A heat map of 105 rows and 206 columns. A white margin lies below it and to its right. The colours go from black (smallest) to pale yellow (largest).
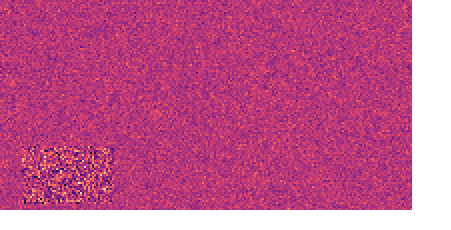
In the bottom left lies a patch that is rougher than the rest. There is no overall slope. The bottom left is the roughest part.
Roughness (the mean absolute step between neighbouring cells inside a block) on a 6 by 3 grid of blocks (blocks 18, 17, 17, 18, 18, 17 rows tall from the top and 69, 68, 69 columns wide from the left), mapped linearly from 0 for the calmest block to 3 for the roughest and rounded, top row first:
000 / 000 / 000 / 000 / 300 / 300
